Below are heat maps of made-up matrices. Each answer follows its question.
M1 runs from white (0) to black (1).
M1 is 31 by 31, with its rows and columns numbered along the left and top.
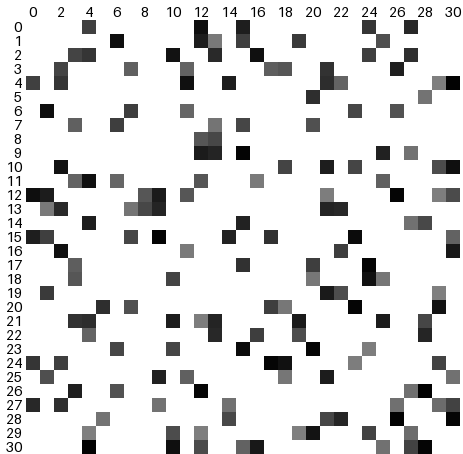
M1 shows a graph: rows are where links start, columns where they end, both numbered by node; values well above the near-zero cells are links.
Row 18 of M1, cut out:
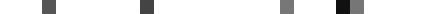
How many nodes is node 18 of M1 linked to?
5
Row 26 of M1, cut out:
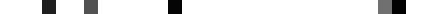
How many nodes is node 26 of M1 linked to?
5
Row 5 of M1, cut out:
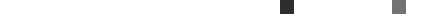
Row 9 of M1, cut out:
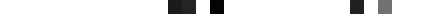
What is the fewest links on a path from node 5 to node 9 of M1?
4
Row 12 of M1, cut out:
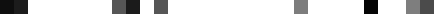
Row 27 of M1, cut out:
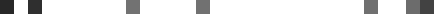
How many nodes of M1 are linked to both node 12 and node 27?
5
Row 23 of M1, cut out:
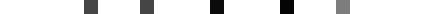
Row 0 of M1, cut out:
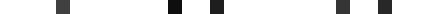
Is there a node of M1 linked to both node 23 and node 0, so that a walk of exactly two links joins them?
yes
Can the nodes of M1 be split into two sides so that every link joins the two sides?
yes
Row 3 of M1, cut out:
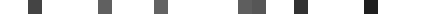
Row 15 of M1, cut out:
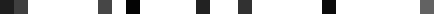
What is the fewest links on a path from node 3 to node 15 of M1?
2
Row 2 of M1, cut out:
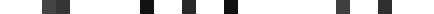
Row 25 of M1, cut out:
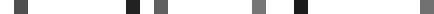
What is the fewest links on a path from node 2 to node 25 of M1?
3
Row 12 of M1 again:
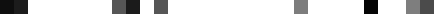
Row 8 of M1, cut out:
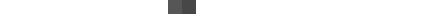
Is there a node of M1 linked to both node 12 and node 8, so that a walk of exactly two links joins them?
no
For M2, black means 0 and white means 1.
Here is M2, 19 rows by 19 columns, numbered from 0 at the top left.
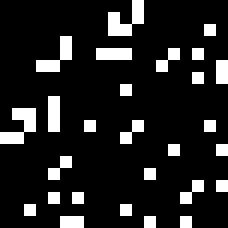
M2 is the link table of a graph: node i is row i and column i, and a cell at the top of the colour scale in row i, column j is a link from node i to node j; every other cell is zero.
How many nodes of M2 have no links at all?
0
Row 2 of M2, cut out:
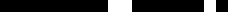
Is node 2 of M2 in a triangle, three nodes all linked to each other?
yes
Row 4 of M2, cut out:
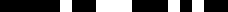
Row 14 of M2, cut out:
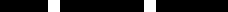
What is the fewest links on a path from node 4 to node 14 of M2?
1
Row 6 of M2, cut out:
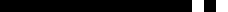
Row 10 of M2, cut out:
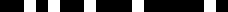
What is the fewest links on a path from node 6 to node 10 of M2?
3
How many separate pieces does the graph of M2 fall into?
1
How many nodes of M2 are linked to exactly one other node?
5
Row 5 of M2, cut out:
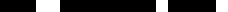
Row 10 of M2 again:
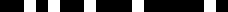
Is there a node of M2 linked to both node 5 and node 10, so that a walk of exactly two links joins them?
yes
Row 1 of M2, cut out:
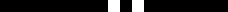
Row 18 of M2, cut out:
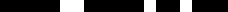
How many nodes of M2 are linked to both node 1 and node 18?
0
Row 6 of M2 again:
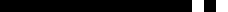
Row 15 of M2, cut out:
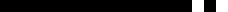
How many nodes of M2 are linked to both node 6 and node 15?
2
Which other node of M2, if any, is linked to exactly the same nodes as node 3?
node 13
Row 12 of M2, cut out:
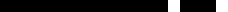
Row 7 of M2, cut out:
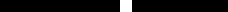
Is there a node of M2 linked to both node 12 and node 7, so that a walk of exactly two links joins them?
no
